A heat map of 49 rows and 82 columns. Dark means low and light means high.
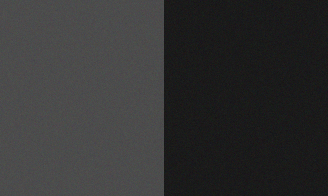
The table splits into one row of 2 panels. Panel 1,1: low, flat. Panel 1,2: very low, flat.
